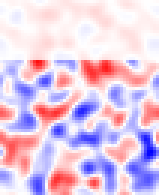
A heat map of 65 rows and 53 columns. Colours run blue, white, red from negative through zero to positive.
The ninth with the lowest average is the bottom right. The top part is calmer, up to a seam about 30% of the way down. The field is mottled with small blotches. Neither half mirrors the other. Overall the values sit about 50% of the way up the scale. No lone cell stands out from its neighbours.
